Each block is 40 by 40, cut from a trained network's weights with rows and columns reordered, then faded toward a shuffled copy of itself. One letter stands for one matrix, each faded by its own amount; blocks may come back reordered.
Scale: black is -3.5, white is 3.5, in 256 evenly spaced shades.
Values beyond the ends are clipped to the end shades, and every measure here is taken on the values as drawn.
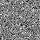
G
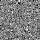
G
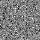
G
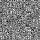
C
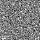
G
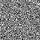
C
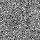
G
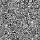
C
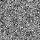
G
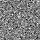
G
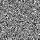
G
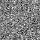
G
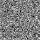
C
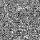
C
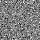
G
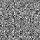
C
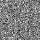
G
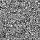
C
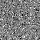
G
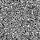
G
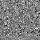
G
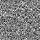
C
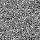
C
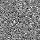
C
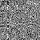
C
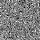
G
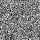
G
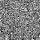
G
